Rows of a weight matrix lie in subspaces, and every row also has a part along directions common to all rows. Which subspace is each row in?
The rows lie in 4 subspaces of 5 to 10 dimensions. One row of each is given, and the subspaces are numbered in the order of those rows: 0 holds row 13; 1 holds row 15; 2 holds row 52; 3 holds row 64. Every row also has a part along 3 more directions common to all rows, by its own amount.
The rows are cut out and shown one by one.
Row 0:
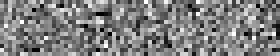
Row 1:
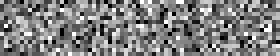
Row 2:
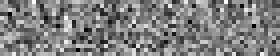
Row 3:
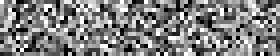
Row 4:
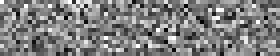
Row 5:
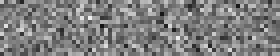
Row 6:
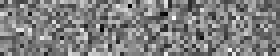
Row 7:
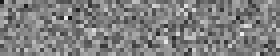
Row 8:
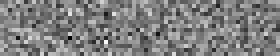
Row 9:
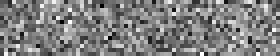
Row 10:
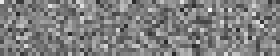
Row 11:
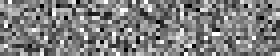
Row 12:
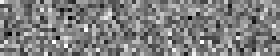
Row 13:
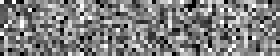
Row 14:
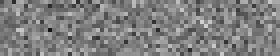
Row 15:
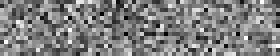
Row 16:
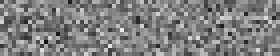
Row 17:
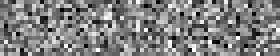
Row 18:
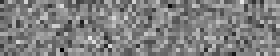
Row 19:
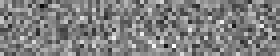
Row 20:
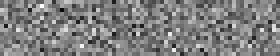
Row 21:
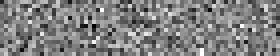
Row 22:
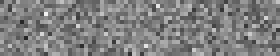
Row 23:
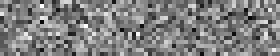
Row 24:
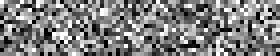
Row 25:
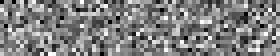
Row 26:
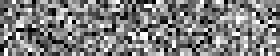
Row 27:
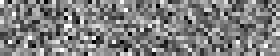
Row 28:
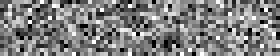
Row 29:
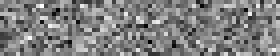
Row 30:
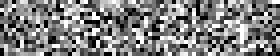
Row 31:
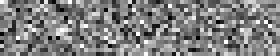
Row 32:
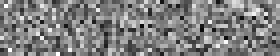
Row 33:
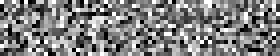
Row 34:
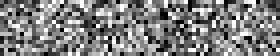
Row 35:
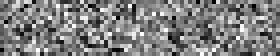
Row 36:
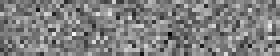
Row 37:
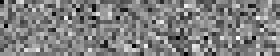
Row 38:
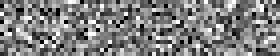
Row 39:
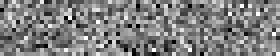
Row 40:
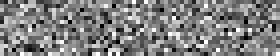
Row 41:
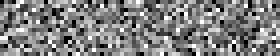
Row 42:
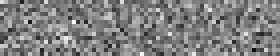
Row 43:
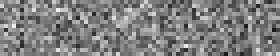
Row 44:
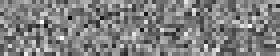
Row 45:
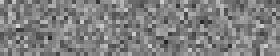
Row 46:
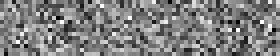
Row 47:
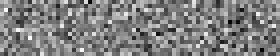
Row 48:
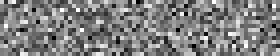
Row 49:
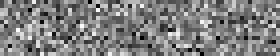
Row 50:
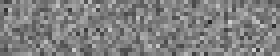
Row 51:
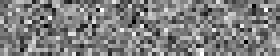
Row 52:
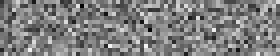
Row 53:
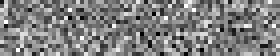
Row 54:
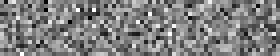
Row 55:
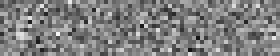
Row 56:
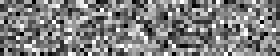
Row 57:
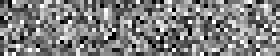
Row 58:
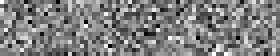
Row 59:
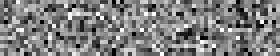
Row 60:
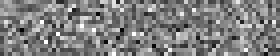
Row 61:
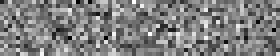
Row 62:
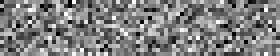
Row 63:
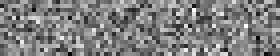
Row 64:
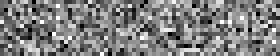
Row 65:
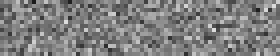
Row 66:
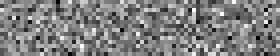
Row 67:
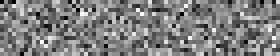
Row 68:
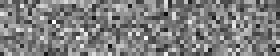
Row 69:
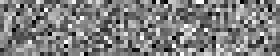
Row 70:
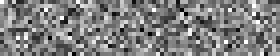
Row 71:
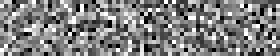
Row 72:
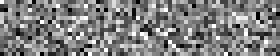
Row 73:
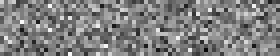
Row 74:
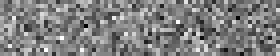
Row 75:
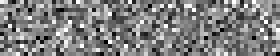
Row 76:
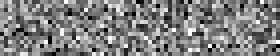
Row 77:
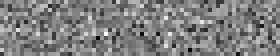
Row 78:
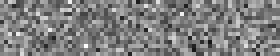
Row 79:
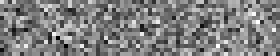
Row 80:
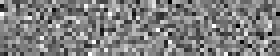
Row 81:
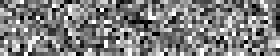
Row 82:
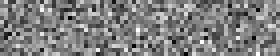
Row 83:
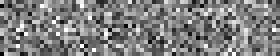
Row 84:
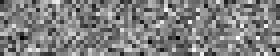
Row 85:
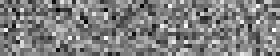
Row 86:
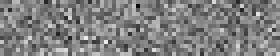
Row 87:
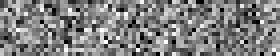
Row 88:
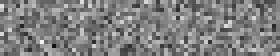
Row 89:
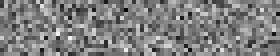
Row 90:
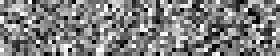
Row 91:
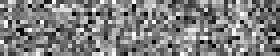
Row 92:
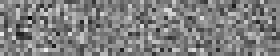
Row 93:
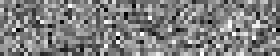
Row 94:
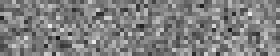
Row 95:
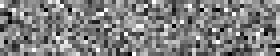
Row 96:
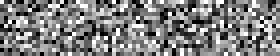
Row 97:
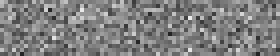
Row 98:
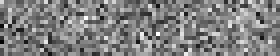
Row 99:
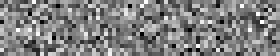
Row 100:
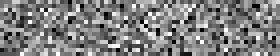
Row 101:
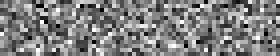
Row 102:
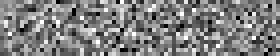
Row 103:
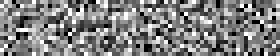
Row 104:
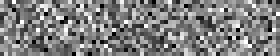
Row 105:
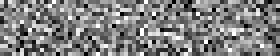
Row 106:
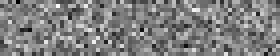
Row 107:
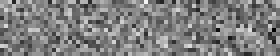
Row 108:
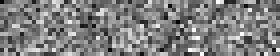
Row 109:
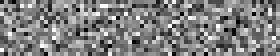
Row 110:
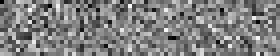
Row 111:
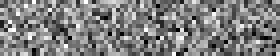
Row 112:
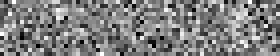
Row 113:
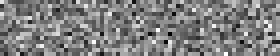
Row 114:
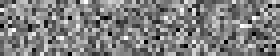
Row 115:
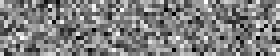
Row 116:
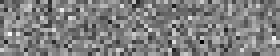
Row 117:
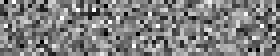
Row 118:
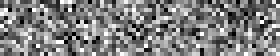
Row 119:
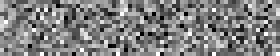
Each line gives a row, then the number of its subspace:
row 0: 1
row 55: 2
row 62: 1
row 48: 2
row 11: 3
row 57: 0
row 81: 1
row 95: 1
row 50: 2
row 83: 0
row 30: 3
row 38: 2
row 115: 0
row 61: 3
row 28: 1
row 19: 0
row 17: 2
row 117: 2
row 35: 3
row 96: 0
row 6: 0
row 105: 3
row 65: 2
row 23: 1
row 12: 2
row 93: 1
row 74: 3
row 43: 3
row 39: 1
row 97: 2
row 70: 3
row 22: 1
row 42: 2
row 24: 1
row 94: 1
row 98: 3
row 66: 3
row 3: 2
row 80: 0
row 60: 3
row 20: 0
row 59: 3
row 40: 2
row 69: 1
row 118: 1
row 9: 0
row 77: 0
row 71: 2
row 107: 3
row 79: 1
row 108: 0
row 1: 0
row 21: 1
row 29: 1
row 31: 3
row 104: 0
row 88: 2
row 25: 2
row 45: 1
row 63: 3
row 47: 2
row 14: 3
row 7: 3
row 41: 2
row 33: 2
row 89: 1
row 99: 0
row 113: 0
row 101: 1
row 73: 3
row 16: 2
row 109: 2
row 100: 2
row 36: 0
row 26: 2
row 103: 2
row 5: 0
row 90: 1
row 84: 0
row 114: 3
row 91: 3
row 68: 0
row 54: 2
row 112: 0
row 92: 2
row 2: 1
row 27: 1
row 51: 1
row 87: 1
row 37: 0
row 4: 3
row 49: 3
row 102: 3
